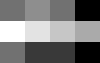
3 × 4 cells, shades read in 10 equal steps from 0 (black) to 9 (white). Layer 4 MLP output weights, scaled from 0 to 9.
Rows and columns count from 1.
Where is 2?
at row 3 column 2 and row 3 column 3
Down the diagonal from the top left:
4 8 2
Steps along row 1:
up down down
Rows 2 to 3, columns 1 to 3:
9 8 7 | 4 2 2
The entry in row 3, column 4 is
0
